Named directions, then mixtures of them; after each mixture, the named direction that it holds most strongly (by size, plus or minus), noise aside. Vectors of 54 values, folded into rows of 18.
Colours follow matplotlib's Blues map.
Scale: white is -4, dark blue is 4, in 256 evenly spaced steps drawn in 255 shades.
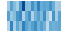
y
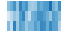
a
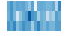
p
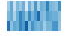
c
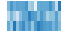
p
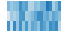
a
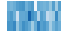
p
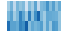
c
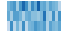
y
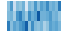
c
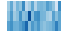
c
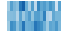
y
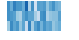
c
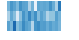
p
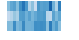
a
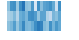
p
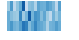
y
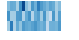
y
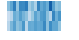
a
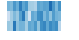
a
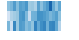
a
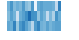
p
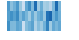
y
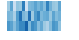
c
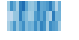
a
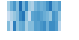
a
